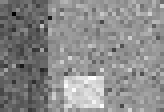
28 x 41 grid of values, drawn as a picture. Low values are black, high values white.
The bottom middle is the ninth with the highest average. The right part is higher, past a seam about 30% of the way across. An odd patch, higher than its surroundings, sits in the bottom middle.
